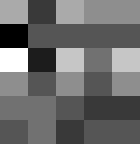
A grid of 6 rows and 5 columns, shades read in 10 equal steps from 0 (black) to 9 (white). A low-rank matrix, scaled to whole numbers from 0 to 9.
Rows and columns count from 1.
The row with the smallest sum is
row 2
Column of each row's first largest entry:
1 2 1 1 1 2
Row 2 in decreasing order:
3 3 3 3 0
